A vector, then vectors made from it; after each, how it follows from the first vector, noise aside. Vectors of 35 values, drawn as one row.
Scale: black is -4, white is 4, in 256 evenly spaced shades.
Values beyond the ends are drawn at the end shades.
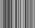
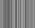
shrunk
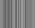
shrunk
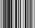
scaled up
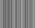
shrunk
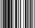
scaled up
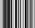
scaled up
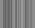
shrunk
